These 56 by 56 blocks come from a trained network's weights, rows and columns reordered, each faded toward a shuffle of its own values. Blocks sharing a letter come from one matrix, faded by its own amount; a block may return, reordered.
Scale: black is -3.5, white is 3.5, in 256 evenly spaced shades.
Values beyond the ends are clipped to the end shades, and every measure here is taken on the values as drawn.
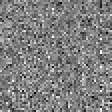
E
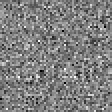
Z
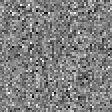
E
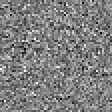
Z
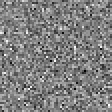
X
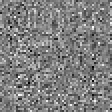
E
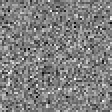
Z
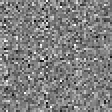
E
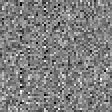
E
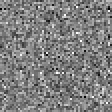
Z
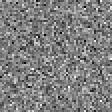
X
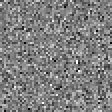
X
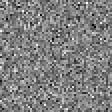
X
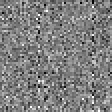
E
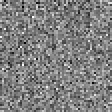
X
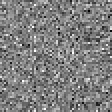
E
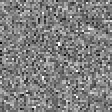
X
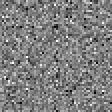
E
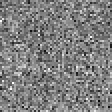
Z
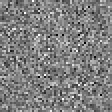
Z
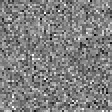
Z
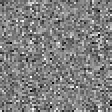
E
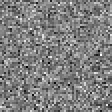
Z
